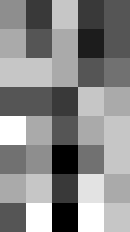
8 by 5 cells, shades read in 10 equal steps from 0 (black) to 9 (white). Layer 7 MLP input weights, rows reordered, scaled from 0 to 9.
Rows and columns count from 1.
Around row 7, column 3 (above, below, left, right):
0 0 7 8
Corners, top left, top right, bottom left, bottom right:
5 3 3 7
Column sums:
43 42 26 40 43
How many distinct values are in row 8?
4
